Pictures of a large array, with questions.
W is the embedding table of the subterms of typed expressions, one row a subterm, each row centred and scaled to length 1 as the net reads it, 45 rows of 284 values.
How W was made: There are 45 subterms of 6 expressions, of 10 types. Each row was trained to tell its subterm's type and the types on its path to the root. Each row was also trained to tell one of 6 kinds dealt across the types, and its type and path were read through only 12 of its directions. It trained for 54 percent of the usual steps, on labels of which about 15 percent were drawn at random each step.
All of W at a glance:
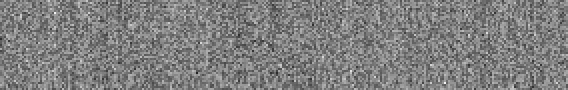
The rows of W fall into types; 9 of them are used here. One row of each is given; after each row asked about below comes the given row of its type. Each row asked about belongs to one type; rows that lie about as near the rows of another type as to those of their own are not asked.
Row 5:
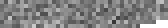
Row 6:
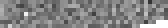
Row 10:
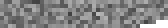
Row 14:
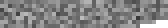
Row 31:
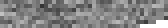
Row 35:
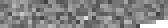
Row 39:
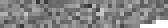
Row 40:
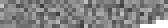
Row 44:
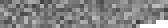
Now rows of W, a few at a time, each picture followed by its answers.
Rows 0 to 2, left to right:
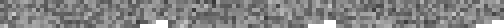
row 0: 31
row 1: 39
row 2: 6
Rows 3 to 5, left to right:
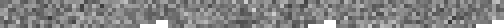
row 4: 5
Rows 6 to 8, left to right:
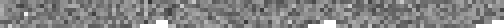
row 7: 31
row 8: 6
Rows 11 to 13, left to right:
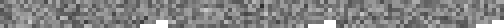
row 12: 5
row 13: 44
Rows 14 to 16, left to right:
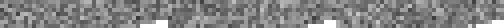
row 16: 14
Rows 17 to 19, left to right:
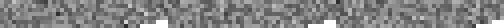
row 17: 35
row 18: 35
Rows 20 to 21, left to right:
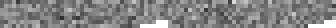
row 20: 44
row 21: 10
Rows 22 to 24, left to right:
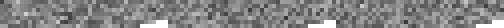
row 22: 35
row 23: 31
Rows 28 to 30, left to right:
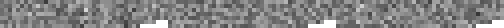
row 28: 35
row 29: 40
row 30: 5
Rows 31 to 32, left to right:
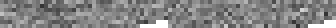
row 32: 10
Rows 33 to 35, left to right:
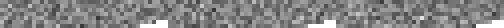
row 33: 6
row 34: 40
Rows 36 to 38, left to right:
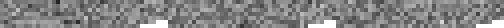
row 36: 6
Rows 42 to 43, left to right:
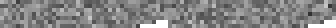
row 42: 44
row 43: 44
